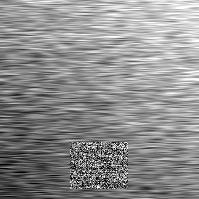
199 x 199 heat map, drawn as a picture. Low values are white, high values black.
An odd patch, rougher than its surroundings, sits in the bottom middle. There is an overall slope up to the bottom left. The bottom middle is the roughest part. The ninth with the lowest average is the top right. The ninth with the highest average is the bottom left. Streaks run across, left to right.
